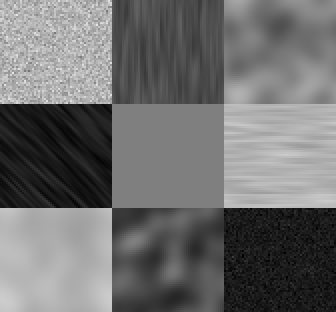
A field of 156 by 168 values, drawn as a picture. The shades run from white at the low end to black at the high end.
The table splits into 3 rows of 3 panels. Panel 1,1: low, fine-grained. Panel 1,2: high, streaked downward, faint in contrast. Panel 1,3: middling, smooth. Panel 2,1: very high, slanting down to the right, faint in contrast. Panel 2,2: middling, flat. Panel 2,3: low, streaked across, faint in contrast. Panel 3,1: low, smooth, faint in contrast. Panel 3,2: high, smooth. Panel 3,3: very high, fine-grained, faint in contrast.
